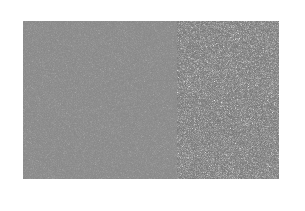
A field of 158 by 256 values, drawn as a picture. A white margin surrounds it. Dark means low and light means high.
A vertical seam about 60% of the way across splits the table, and the left part is calmer. No row or column stands out. No overall slope runs across the table. There are no regular stripes. The halves do not mirror each other.
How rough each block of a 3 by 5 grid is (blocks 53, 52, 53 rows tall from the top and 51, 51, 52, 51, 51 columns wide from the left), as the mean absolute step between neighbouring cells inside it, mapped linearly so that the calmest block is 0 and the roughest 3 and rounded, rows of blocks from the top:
00033 | 00033 | 00033
